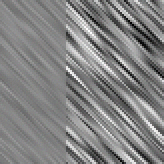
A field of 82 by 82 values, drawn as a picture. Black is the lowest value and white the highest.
Grain: diagonal, down to the right. Average level on the scale: 50%. Slope: none. Seam: vertical, 40% of the way across, the left part calmer.
